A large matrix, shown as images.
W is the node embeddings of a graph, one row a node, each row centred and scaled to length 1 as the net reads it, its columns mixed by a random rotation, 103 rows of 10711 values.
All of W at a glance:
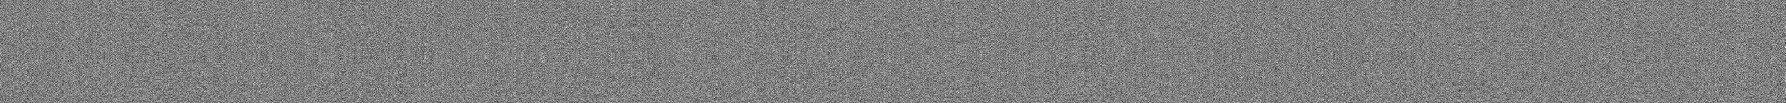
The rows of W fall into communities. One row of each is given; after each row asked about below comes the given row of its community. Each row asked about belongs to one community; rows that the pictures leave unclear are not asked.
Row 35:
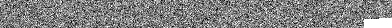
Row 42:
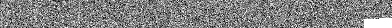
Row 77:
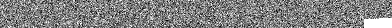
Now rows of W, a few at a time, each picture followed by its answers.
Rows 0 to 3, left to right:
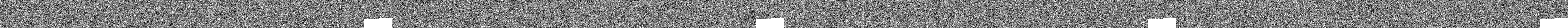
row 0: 35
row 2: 42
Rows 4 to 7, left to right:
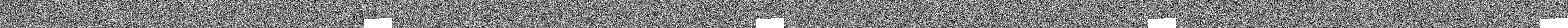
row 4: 35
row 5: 42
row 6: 77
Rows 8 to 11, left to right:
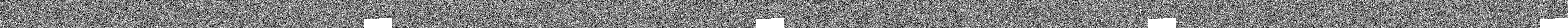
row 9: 35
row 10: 77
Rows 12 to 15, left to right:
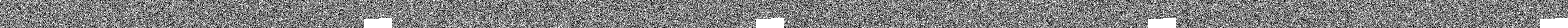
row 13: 42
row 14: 35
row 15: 77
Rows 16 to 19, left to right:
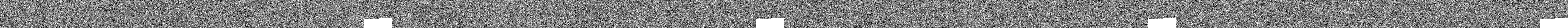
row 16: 35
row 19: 35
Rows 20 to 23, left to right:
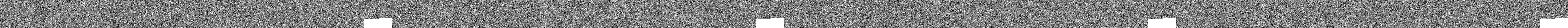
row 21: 77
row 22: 77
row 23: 42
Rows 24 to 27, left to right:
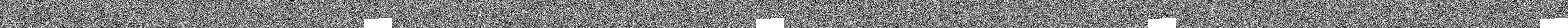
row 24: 77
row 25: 77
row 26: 77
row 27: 77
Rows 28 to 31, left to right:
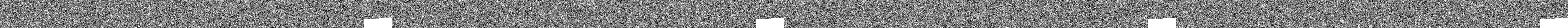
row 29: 35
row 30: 42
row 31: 42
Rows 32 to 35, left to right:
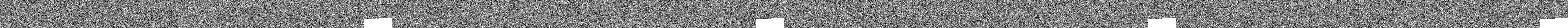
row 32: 77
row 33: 35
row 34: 77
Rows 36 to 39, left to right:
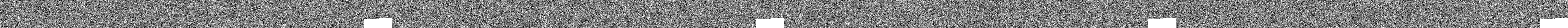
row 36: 35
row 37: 77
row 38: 77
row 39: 35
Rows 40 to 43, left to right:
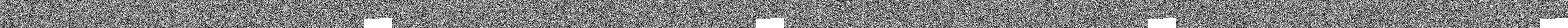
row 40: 77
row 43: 35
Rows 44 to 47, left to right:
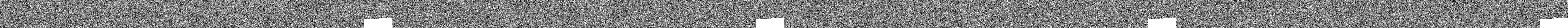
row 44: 35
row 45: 35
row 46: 77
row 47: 77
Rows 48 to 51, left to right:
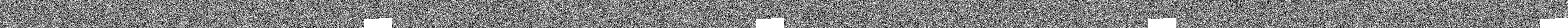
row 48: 35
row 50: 77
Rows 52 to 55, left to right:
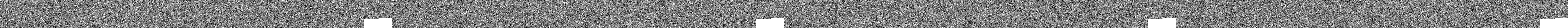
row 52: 42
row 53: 35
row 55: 42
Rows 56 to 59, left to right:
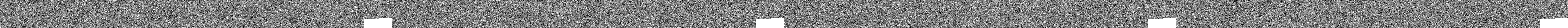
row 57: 35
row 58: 35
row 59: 42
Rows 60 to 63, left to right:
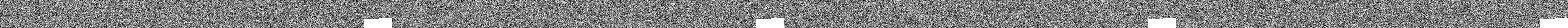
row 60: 35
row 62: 77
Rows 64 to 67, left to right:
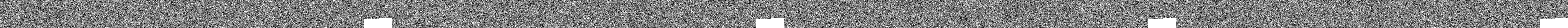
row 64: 42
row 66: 42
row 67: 42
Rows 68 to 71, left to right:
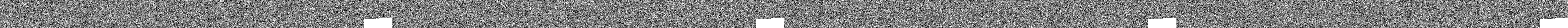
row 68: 77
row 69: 35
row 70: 35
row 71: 35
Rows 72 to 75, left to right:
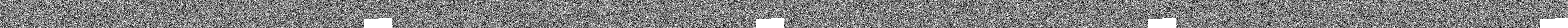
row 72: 35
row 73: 35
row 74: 77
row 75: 35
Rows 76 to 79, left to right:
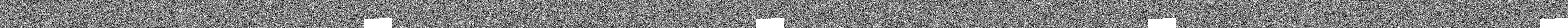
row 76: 77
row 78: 77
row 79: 42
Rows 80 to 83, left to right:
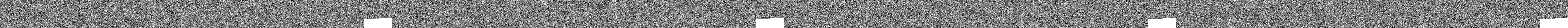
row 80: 77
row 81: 77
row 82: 35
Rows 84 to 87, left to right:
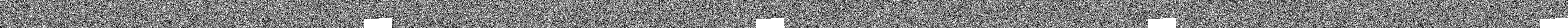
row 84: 35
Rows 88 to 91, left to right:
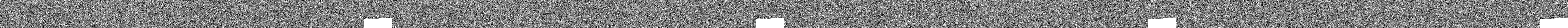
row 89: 42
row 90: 35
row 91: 77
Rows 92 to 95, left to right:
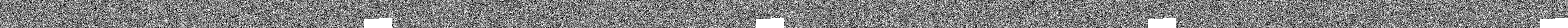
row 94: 42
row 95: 35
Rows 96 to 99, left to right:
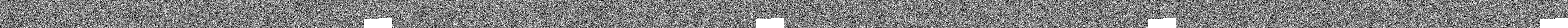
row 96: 35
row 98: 35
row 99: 35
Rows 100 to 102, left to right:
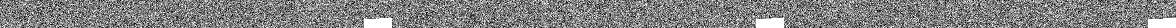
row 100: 77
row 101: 77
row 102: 35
